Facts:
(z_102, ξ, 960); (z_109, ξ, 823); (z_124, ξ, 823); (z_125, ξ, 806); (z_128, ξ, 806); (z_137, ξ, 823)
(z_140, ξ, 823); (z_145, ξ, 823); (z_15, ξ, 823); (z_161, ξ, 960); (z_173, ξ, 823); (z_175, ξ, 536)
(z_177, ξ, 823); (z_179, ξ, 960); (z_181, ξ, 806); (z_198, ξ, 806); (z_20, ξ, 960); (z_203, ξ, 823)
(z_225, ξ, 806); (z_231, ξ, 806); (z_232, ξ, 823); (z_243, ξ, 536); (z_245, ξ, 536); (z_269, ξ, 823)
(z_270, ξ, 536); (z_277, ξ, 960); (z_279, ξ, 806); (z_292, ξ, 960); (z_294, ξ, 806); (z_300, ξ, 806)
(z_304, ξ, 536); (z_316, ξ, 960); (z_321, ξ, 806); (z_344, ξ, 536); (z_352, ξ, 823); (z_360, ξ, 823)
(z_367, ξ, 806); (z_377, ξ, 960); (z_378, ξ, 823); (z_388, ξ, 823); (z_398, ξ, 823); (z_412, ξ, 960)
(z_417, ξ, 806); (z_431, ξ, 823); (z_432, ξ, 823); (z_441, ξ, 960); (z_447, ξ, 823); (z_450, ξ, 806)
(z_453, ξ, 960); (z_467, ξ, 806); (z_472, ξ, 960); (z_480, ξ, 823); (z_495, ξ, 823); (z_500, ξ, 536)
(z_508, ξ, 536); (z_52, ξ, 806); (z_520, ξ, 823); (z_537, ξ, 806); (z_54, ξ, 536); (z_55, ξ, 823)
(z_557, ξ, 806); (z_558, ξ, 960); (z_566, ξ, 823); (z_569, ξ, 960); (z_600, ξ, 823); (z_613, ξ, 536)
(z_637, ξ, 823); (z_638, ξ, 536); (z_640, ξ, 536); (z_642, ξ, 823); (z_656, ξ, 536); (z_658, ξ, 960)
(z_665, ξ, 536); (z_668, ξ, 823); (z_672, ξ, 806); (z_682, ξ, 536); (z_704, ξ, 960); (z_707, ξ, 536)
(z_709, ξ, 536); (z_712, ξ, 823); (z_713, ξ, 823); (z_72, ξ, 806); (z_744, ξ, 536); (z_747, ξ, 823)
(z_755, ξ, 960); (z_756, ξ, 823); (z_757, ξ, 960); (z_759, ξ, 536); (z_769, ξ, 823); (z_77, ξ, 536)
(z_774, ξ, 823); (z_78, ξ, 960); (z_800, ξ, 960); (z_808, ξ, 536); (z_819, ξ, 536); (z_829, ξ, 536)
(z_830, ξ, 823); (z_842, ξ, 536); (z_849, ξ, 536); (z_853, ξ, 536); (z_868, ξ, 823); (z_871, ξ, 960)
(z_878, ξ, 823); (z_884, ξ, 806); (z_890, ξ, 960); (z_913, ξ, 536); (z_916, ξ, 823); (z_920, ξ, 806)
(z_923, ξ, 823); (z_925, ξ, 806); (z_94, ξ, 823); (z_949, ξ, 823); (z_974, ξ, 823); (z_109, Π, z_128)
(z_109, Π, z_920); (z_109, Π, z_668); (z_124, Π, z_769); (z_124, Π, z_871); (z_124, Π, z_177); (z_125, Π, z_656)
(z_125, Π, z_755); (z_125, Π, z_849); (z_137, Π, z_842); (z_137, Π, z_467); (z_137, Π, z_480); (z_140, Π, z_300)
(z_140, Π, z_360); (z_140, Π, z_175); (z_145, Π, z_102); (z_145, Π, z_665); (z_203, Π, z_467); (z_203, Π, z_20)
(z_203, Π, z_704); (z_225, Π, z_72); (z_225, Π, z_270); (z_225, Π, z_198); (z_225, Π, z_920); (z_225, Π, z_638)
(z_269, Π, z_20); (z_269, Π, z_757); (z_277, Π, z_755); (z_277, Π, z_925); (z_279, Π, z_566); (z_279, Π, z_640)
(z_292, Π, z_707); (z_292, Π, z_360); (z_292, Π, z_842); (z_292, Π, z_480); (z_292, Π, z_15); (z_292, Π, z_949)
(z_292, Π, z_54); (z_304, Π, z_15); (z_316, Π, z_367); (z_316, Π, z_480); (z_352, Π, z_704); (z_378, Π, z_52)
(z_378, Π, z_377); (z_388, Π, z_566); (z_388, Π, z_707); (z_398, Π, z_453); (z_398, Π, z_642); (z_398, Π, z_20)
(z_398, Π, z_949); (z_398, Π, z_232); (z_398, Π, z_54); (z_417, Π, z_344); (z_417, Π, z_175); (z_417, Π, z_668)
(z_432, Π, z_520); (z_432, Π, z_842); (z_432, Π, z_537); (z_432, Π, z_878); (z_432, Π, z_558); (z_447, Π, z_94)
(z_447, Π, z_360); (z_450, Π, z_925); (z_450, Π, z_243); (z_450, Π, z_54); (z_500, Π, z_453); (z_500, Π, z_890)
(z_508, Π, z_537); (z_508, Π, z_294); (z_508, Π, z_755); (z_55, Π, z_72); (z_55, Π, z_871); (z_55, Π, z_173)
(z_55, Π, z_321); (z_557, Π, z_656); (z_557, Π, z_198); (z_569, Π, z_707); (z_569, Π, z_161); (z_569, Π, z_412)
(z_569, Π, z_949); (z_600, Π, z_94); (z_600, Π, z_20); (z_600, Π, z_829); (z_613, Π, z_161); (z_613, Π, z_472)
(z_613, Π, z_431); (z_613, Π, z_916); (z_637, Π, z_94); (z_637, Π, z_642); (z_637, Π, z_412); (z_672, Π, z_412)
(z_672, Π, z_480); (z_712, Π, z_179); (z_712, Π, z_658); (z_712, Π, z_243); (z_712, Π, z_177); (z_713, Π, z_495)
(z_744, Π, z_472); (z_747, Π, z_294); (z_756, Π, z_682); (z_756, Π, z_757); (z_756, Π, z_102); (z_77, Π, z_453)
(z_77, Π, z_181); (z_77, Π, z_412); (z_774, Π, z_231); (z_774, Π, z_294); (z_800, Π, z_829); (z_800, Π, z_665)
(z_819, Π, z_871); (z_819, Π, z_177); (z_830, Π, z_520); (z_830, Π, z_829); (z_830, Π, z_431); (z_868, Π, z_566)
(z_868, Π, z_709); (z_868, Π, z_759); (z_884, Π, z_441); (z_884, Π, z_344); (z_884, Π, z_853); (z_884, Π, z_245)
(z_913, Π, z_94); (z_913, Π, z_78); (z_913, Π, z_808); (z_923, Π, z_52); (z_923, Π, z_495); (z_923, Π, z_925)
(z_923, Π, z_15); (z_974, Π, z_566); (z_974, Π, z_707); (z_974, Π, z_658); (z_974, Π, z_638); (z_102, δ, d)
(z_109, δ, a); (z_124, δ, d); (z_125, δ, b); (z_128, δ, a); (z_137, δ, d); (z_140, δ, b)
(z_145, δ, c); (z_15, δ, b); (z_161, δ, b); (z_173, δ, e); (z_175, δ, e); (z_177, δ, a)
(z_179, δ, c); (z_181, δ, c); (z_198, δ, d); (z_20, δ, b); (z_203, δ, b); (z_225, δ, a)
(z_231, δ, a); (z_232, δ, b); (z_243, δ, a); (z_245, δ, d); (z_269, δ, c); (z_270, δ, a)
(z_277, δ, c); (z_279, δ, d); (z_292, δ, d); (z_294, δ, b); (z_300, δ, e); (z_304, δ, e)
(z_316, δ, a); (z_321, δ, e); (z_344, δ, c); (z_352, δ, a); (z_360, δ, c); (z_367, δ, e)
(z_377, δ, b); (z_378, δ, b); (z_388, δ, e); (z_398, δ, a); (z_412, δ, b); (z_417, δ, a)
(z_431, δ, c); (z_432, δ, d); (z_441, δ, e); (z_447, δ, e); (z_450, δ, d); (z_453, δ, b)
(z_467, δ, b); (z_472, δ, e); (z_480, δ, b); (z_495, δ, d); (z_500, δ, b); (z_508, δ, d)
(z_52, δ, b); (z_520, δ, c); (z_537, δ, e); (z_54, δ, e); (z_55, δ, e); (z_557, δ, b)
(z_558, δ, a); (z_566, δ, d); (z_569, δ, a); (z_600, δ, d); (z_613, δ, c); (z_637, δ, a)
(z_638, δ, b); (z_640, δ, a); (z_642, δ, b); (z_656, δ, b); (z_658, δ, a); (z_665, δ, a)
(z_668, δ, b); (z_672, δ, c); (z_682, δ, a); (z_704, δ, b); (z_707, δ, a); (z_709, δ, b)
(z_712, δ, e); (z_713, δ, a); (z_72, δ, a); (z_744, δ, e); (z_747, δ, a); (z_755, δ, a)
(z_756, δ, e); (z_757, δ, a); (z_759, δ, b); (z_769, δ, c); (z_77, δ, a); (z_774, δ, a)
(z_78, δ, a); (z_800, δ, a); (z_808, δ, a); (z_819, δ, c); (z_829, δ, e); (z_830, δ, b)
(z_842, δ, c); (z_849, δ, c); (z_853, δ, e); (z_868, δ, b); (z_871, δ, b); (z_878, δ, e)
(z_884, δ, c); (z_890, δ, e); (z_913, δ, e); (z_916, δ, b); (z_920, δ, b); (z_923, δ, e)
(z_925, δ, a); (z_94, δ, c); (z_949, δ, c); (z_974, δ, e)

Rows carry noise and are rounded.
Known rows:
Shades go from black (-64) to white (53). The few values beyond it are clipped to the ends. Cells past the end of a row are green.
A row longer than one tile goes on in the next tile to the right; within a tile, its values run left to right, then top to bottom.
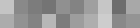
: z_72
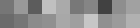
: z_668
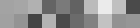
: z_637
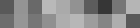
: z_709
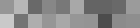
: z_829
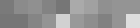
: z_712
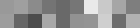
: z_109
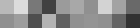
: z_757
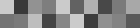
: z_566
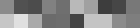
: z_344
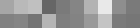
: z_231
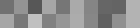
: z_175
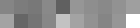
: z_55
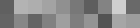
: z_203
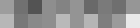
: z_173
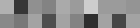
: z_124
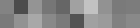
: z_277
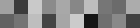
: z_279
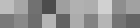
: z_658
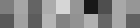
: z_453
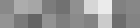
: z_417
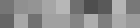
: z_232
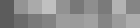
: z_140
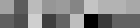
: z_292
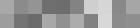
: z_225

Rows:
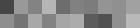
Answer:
z_304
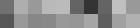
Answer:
z_480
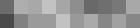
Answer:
z_294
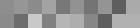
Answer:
z_300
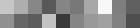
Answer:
z_78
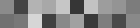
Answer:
z_495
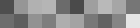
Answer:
z_923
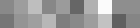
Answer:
z_925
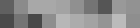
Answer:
z_868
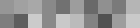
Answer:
z_537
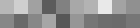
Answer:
z_558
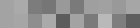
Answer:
z_707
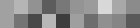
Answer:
z_569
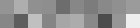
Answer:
z_878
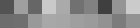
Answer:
z_656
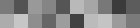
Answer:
z_884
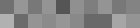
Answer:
z_913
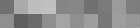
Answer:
z_830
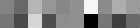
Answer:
z_508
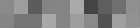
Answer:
z_890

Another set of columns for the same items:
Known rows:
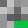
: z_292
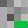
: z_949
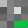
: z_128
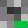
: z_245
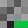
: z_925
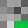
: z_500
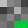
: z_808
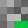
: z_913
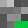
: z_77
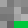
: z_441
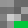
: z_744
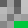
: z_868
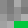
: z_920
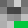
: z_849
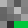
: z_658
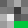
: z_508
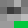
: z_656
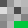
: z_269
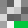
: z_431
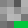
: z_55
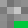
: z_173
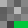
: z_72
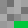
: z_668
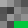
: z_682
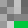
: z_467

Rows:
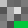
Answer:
z_755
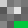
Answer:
z_757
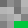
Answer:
z_378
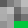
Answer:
z_124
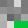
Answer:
z_181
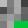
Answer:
z_829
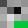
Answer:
z_819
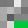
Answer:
z_94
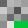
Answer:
z_672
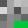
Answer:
z_600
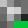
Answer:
z_800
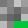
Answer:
z_102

